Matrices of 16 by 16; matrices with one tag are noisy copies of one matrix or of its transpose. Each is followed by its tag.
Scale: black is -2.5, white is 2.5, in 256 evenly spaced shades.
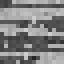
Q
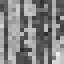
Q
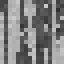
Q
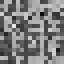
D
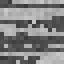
Q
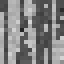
Q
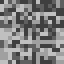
D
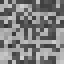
D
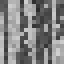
Q
